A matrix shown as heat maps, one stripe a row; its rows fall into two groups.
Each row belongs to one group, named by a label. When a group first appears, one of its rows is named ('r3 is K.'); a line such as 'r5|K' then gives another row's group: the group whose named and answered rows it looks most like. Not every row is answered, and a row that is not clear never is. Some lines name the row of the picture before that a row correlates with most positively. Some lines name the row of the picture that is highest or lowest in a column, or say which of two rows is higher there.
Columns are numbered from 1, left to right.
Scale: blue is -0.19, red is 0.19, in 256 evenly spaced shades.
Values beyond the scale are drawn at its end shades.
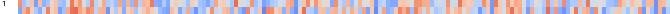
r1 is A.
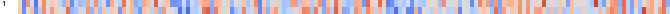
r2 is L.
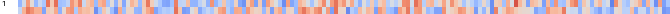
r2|A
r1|A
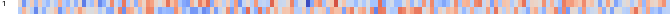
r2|A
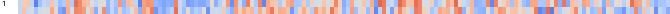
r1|A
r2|A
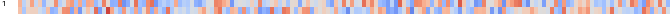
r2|L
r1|A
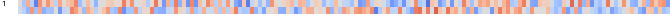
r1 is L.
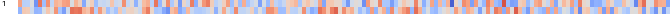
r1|L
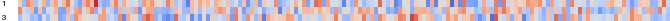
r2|A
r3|A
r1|L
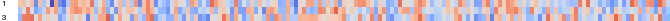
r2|A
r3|A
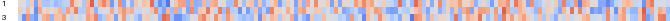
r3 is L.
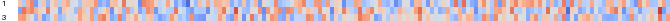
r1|L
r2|A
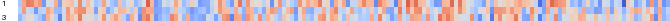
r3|A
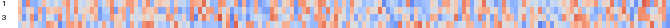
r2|L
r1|L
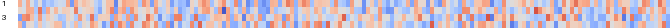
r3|A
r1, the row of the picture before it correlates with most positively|1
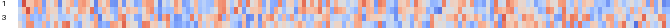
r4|L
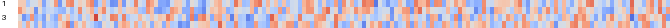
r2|A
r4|L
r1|A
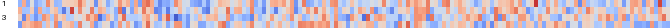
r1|A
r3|L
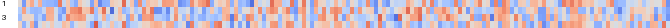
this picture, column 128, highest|2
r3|A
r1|L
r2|A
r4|L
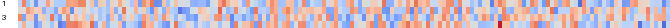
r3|L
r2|L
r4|A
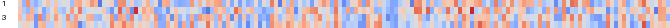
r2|A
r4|L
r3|L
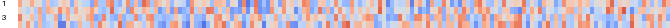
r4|A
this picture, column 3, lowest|2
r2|L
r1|L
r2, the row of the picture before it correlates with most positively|3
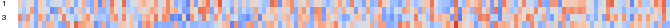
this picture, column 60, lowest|4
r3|L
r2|L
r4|A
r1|L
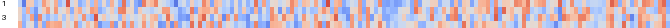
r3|L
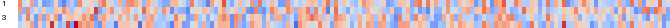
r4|A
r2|L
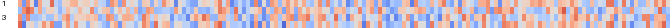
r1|L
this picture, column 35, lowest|2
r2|A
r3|L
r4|L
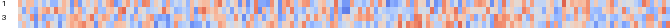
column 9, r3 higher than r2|No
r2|L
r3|A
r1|L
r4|A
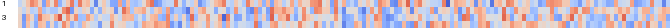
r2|L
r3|L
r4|L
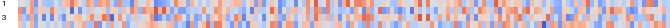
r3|A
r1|A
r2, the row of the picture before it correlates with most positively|4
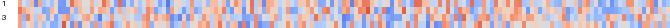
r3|L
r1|A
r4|L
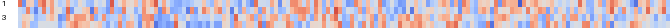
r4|A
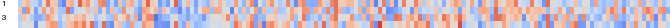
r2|L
